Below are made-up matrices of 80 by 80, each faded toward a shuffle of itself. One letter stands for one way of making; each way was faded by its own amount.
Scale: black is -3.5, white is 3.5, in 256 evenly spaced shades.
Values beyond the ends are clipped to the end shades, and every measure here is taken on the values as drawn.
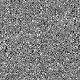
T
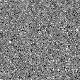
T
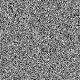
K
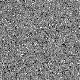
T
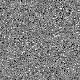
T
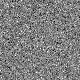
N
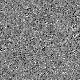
T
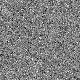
N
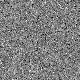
N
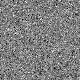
N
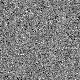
N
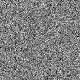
K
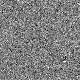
N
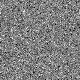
N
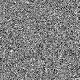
K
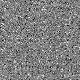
T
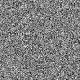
K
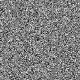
K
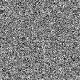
K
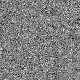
N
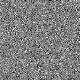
T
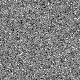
N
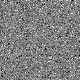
T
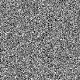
K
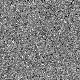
N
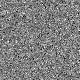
N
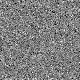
N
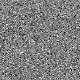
T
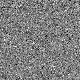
N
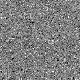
T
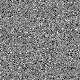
T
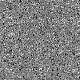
T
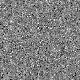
T
